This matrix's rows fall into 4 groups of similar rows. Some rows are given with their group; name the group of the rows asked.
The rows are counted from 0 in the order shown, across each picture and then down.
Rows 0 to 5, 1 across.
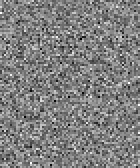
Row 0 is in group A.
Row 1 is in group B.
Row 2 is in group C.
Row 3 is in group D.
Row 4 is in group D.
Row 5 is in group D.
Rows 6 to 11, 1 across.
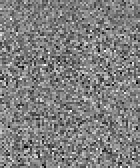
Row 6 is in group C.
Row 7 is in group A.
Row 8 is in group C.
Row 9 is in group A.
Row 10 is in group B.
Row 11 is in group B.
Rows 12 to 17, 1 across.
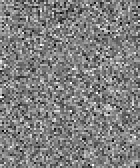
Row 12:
B
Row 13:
D
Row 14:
A
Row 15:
A
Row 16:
D
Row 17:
C
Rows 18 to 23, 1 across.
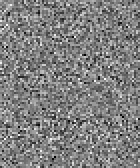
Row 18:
B
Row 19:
D
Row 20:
A
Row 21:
B
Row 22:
B
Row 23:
D
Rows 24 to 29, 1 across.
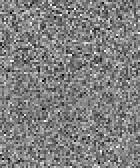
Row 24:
D
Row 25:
A
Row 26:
B
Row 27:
B
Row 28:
C
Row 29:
A
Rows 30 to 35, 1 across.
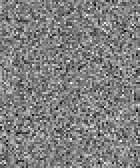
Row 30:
A
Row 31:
C
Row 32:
B
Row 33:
C
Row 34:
A
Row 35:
A
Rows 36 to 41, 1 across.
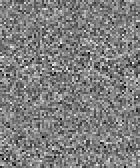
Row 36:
C
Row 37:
C
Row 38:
D
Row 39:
C
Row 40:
B
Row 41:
D
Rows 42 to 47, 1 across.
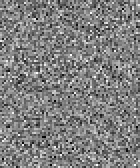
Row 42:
C
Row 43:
A
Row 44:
B
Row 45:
D
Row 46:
B
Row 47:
D
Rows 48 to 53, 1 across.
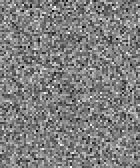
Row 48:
D
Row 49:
B
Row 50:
D
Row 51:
C
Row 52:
C
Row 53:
A
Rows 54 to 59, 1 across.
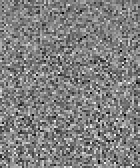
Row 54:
B
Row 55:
B
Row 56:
C
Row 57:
A
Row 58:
A
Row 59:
A
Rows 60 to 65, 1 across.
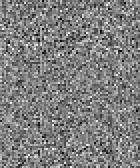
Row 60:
C
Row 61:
B
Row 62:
B
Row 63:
C
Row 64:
B
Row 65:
B
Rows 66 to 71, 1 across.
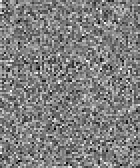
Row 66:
A
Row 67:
B
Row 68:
B
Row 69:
C
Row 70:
D
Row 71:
A
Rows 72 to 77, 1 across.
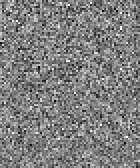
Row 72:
B
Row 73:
A
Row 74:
B
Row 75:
D
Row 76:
B
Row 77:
C
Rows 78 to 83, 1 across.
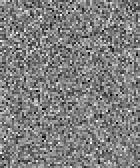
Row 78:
D
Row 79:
C
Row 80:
C
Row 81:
B
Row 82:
B
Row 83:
A
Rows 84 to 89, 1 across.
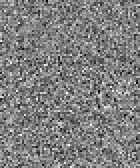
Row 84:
B
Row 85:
A
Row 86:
C
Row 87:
A
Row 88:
C
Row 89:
B
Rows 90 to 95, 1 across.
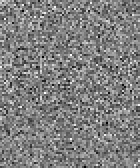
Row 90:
D
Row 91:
A
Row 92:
B
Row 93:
C
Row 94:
A
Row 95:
D
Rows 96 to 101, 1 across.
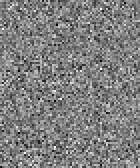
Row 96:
C
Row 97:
D
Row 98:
B
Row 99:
D
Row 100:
A
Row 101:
D
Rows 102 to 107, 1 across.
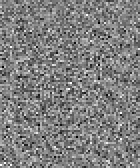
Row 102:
A
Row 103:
C
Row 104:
A
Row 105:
B
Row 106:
B
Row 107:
D
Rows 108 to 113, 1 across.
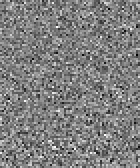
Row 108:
C
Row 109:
C
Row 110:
D
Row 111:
B
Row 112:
A
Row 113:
D
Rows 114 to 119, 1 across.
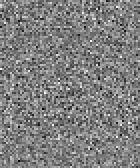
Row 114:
A
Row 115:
C
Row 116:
A
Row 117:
B
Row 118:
B
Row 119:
A
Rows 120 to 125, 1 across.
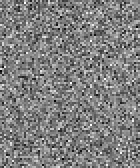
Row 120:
C
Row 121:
C
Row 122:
A
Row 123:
D
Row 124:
C
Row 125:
B
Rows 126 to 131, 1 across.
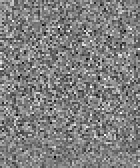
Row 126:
B
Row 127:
C
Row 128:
A
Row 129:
D
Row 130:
A
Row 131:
D
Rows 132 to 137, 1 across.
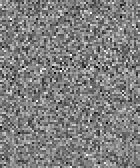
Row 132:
C
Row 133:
A
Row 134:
D
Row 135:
C
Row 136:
A
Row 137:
A
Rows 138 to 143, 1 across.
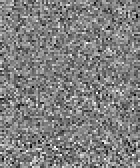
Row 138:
B
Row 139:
A
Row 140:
A
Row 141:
A
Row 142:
B
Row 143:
D
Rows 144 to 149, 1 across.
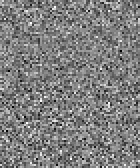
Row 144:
D
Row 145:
B
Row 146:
B
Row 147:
D
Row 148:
D
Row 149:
C
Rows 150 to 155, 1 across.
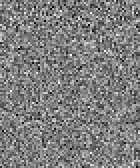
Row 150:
C
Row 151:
A
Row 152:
B
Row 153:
C
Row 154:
D
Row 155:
C
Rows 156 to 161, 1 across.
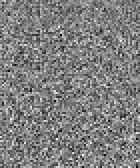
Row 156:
B
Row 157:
B
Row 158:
B
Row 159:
D
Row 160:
C
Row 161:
C
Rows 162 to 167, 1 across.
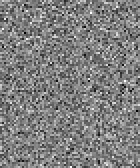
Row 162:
D
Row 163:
D
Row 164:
C
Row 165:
C
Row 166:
A
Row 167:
A
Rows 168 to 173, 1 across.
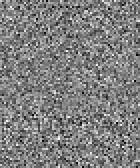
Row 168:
C
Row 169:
C
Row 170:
A
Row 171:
D
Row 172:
B
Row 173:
C
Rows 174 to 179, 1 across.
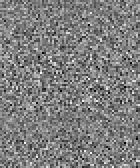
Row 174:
C
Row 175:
B
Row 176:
D
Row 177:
C
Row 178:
C
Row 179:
C
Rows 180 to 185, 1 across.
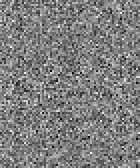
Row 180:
B
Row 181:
C
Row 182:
C
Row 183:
B
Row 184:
C
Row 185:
C
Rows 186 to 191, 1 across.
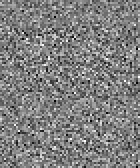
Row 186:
D
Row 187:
D
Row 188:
C
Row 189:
D
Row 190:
A
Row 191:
D
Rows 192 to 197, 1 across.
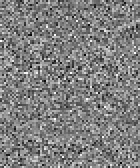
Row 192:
C
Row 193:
D
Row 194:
B
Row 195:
A
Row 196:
D
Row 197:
B
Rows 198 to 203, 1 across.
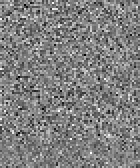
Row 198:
B
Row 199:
D
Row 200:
A
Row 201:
B
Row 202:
A
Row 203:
C
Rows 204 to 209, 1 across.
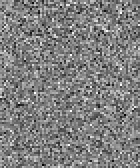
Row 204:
B
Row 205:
D
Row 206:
B
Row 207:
A
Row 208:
C
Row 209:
B
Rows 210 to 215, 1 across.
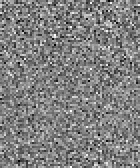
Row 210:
A
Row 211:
D
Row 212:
C
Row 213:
A
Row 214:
A
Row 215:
A
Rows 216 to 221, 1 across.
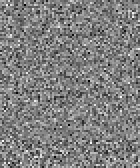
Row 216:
B
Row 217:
C
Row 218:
C
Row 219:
B
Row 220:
D
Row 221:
D
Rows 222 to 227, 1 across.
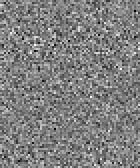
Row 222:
A
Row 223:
D
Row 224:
B
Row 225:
D
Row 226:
D
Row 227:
A
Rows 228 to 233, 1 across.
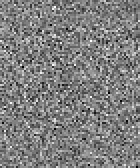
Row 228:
D
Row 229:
D
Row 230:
D
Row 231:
C
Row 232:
D
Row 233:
C
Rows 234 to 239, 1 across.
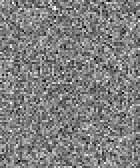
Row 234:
D
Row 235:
C
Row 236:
B
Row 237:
C
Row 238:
C
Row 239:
A
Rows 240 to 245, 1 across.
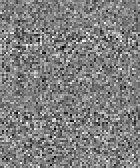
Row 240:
A
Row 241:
B
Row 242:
B
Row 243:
C
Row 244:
D
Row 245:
D
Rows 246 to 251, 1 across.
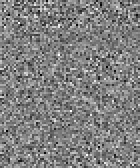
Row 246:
B
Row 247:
B
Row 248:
A
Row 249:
A
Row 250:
D
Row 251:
A
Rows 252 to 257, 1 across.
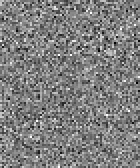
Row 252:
D
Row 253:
A
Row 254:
C
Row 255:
B
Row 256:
D
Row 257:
B
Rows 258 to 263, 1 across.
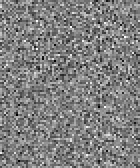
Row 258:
A
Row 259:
A
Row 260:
B
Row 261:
A
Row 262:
A
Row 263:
A
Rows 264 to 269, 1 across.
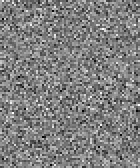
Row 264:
D
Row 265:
D
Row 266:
A
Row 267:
C
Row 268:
B
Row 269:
D
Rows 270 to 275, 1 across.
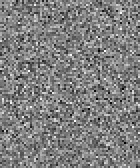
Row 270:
B
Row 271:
A
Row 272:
A
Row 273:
C
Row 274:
D
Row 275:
C
